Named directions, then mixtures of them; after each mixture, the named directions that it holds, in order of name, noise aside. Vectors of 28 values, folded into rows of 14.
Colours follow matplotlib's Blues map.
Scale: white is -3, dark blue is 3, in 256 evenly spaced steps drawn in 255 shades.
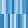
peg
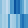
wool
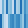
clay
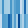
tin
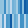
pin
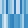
clay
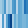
pin, tin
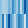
peg, pin, tin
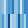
peg, tin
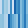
clay, tin, wool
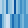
clay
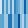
clay, tin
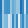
tin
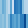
clay, peg, wool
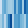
clay, pin, tin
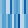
tin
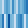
peg, pin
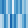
peg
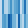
tin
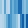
pin, wool
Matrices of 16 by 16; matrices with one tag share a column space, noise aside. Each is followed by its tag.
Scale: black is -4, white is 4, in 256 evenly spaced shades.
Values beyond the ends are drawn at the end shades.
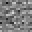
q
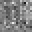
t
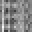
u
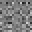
q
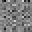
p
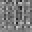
t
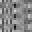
u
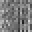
u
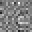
q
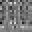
t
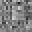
t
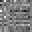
p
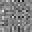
p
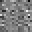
p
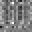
t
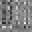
t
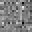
t
